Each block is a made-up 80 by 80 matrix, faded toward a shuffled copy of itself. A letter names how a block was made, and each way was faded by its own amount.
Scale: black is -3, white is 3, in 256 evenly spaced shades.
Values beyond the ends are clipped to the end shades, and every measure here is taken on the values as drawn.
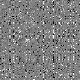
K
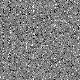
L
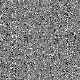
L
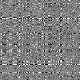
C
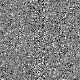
L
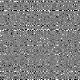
C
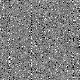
L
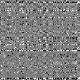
C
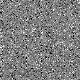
L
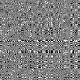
C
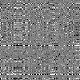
C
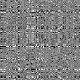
C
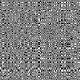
C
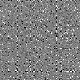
K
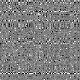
C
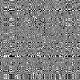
C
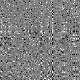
K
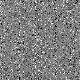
L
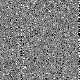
L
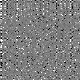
K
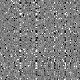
K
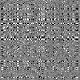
C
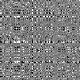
C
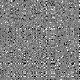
K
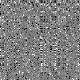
K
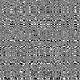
C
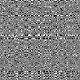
C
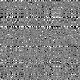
C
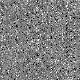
L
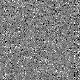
L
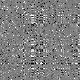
K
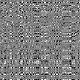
C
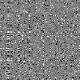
K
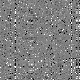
K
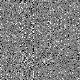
L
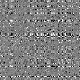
C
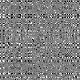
C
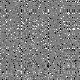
K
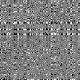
C
